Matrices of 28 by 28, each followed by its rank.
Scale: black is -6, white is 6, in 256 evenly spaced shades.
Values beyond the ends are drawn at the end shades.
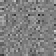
five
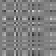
one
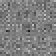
five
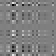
one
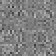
five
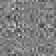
five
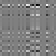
one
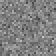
full rank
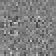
five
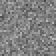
full rank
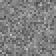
full rank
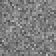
full rank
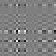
one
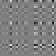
one
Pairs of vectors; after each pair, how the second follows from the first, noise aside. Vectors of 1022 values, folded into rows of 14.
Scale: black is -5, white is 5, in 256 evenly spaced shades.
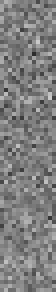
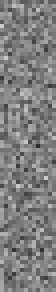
shuffled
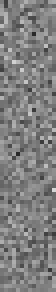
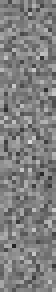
shuffled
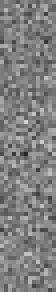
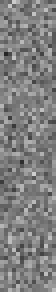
shuffled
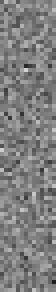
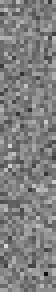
shuffled
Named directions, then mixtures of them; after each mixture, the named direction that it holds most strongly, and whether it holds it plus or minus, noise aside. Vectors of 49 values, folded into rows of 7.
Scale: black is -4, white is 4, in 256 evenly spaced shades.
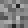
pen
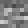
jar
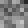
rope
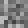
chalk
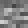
jar, plus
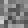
chalk, plus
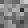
rope, minus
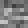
jar, plus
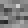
jar, minus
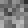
rope, plus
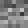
jar, plus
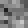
rope, plus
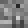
pen, plus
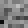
jar, minus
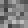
chalk, minus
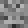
pen, plus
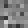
chalk, minus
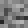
jar, minus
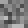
pen, minus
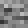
jar, minus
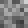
rope, minus
